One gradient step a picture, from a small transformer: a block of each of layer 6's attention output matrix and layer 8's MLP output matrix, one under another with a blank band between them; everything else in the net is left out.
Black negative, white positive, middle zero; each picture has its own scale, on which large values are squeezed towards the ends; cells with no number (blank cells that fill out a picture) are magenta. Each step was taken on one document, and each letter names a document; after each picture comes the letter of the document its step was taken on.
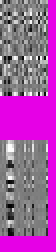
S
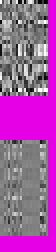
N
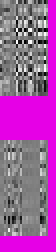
N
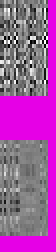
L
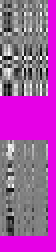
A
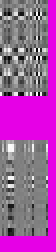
S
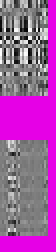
A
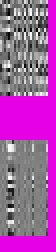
S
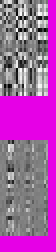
A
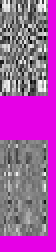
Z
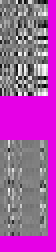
N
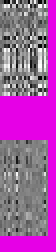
Z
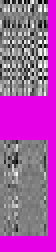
Z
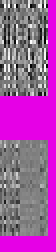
L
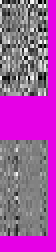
Z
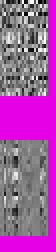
Z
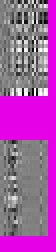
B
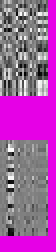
A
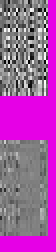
L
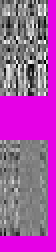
L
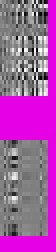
B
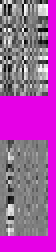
A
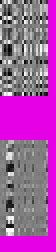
A
